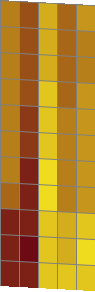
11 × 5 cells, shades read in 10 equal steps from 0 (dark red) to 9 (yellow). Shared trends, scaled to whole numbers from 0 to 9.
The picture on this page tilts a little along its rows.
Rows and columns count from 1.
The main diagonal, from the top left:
5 3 7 4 6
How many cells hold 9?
3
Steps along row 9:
same up down up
